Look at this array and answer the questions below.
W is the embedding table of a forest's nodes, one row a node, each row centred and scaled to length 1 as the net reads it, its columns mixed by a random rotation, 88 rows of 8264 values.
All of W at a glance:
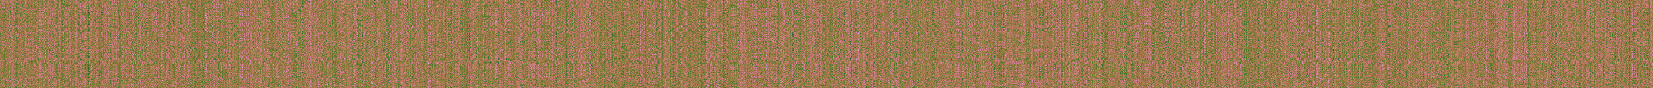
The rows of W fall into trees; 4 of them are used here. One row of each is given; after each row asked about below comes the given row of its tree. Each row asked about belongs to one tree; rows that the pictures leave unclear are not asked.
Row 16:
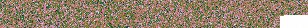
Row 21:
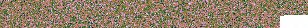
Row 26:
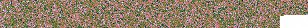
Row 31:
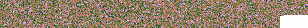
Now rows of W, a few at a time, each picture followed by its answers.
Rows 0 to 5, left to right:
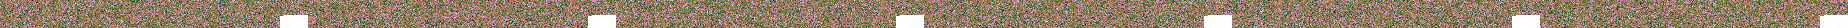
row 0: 31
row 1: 26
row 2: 26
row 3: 31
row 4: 31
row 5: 16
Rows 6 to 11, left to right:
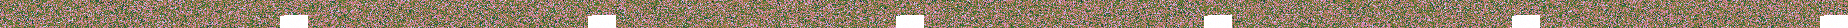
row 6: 16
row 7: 31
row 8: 21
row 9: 26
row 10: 21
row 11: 31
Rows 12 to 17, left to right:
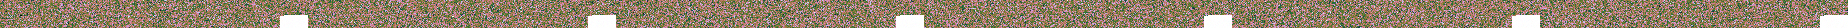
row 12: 21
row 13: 21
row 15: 21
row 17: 21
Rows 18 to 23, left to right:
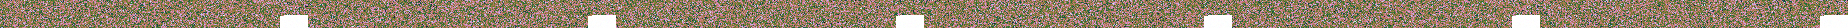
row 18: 31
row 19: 16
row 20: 21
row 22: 31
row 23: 21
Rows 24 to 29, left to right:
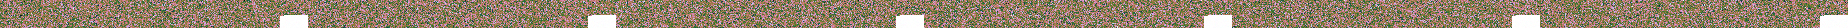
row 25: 26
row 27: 16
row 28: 31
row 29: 21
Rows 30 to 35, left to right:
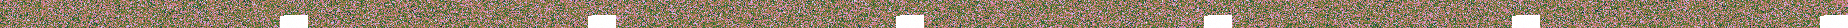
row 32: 26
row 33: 26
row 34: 26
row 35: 16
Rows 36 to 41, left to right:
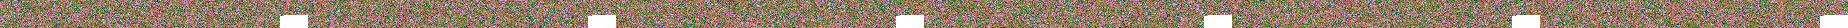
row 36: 26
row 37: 31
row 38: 21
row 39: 26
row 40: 21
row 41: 31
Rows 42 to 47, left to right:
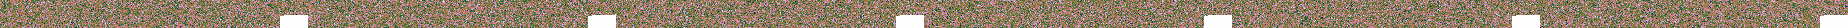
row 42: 31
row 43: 26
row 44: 31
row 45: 26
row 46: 21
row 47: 31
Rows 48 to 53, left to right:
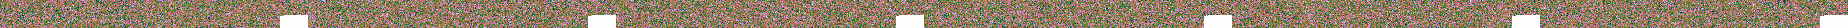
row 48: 16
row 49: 26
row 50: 26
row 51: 21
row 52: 26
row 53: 21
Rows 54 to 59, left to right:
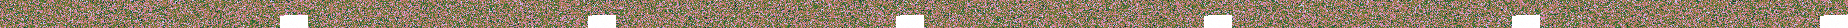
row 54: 16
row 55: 21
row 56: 21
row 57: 21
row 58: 26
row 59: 26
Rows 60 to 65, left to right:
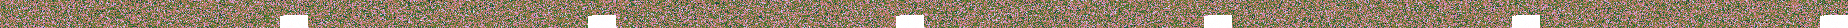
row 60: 31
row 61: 16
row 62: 16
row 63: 16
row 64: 21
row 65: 21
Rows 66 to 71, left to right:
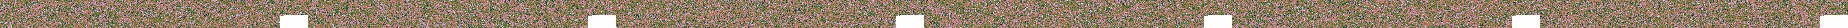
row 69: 21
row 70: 16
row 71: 21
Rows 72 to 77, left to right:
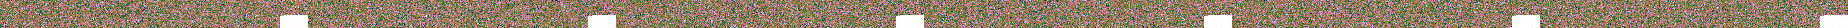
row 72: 31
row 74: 21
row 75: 16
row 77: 21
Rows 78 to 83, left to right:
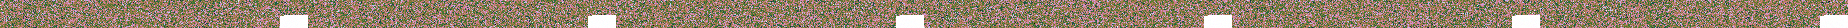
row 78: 26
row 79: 31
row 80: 26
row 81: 16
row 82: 26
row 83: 16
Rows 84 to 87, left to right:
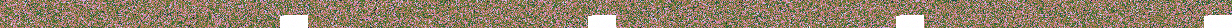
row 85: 31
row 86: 16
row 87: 21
